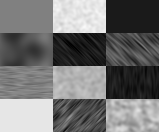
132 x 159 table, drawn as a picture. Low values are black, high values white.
It is made of 4 by 3 panels. Panel 1,1: middling, flat. Panel 1,2: very high, blotchy, faint in contrast. Panel 1,3: very low, flat. Panel 2,1: low, smooth. Panel 2,2: very low, slanting down to the right, faint in contrast. Panel 2,3: low, slanting down to the right. Panel 3,1: middling, streaked across, faint in contrast. Panel 3,2: high, blotchy, faint in contrast. Panel 3,3: very low, streaked downward, faint in contrast. Panel 4,1: very high, flat. Panel 4,2: low, slanting up to the right. Panel 4,3: high, blotchy.
